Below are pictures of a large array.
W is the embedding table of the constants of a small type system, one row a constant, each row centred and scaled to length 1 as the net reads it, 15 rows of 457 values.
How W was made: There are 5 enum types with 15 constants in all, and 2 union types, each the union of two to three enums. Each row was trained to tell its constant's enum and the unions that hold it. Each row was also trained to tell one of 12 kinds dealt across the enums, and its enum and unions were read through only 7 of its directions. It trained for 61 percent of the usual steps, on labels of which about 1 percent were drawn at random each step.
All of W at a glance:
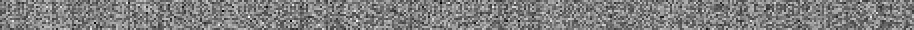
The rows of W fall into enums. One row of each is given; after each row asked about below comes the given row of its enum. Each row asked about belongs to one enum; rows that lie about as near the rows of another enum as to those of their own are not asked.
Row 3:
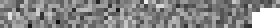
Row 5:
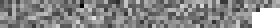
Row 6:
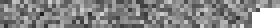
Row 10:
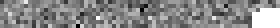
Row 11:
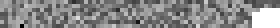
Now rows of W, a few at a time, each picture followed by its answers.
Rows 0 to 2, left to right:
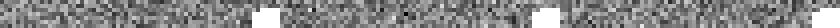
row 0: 10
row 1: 6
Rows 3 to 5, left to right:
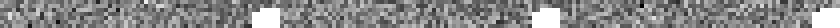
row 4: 3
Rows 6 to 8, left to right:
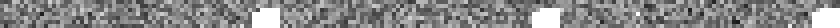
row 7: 10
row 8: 11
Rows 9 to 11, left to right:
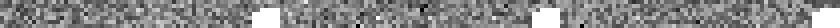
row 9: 6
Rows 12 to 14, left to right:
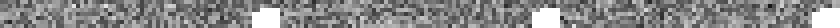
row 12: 3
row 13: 10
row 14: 6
